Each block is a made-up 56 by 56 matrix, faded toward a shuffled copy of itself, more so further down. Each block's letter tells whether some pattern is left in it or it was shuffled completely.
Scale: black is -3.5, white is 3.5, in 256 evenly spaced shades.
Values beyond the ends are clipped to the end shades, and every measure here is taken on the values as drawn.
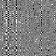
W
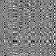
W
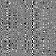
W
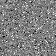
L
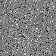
L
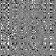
W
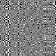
W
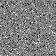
L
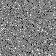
L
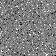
L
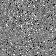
L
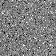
L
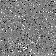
L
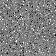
L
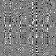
W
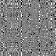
W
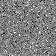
L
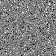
L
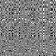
W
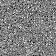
L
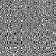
W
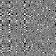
W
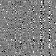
W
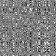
W
